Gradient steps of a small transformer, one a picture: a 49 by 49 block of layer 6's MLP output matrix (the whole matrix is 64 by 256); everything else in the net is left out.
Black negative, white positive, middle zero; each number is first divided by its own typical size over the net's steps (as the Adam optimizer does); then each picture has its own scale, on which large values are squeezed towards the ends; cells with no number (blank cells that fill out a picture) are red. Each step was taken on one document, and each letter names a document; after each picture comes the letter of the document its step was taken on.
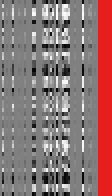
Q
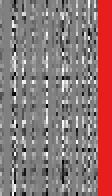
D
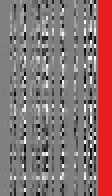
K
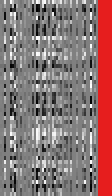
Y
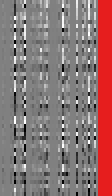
D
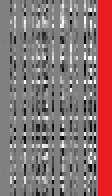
K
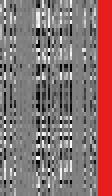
Y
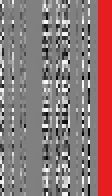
Q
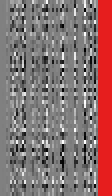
K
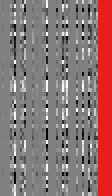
D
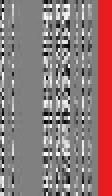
Q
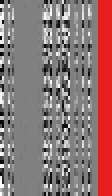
Q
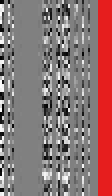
Q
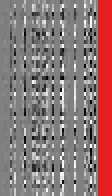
K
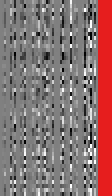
K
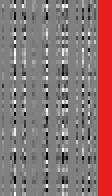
D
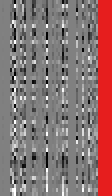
D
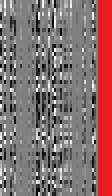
Y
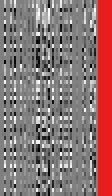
Y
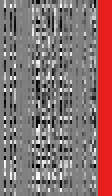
Y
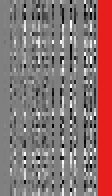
K
